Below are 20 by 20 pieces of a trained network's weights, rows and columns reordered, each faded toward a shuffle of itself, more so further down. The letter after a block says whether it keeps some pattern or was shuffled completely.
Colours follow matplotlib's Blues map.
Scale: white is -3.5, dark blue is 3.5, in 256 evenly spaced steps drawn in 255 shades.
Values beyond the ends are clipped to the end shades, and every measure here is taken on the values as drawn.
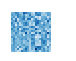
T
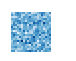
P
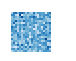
P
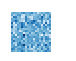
T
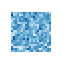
T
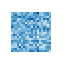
T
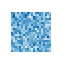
P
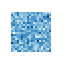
P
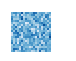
T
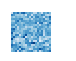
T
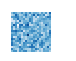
P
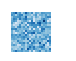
T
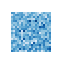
P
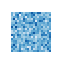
P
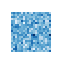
T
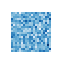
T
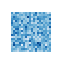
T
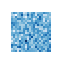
P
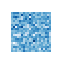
T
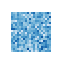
P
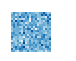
T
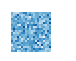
P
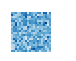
T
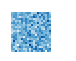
P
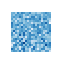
P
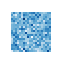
P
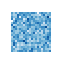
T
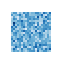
T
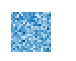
P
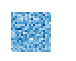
T
